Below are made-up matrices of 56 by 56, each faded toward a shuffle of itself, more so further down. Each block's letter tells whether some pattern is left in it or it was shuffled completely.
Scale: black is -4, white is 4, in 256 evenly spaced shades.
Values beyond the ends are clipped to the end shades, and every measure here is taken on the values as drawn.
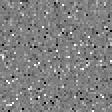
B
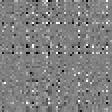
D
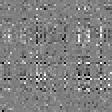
D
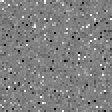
B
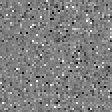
B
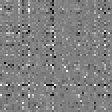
D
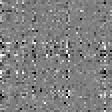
D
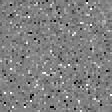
B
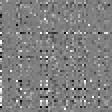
D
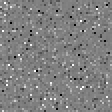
B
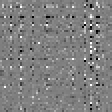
D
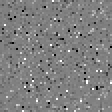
B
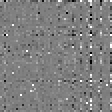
D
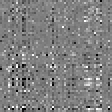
D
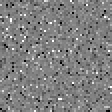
B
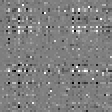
D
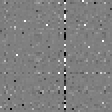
D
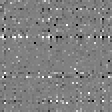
D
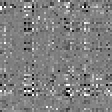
D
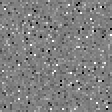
B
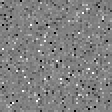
B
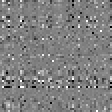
D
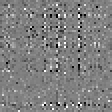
D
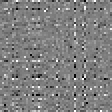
D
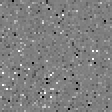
B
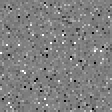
B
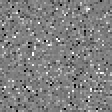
B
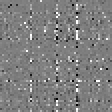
D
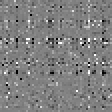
D
